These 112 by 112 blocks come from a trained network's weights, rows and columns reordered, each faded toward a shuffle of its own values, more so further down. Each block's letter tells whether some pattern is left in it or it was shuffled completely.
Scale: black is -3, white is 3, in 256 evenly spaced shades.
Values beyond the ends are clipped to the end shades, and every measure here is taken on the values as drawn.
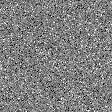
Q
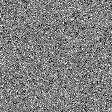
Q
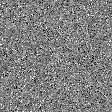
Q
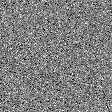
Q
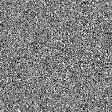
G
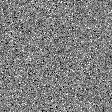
Q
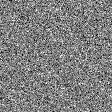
Q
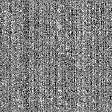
G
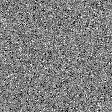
Q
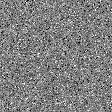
Q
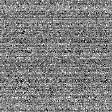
G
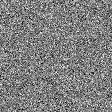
Q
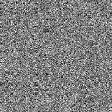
G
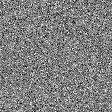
Q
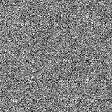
G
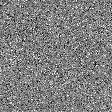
Q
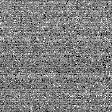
G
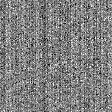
G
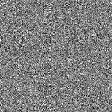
G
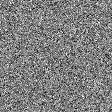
Q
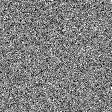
Q
